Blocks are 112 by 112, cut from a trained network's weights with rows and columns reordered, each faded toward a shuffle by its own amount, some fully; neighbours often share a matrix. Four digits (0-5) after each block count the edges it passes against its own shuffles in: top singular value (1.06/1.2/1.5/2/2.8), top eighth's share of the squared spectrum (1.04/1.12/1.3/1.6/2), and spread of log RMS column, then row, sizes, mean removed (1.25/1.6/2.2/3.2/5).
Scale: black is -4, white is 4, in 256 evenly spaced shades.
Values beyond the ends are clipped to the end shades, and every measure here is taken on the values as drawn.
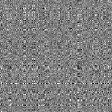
4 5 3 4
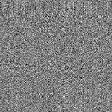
4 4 2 2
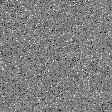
0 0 0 0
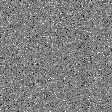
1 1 0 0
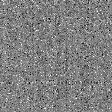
2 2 0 2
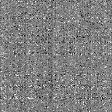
3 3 1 3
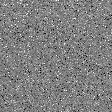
1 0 0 0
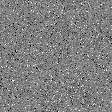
0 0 0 0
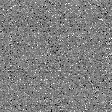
2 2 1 0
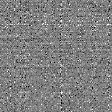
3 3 3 1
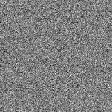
3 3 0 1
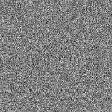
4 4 2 1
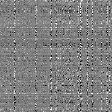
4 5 4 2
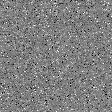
0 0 0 0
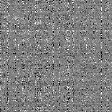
3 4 4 2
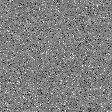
1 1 0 0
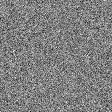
2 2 0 0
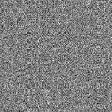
4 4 2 1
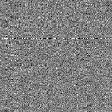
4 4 2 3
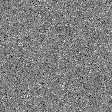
1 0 0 0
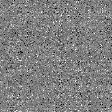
2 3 2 1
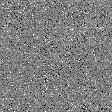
1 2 1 0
